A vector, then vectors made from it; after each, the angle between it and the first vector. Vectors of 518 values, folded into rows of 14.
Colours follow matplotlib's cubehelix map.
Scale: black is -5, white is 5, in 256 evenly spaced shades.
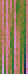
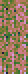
partly opposed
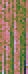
nearly parallel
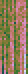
nearly opposite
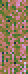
partly opposed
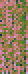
partly aligned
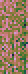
partly aligned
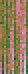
nearly opposite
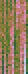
nearly opposite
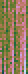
nearly opposite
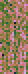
partly opposed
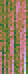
nearly opposite
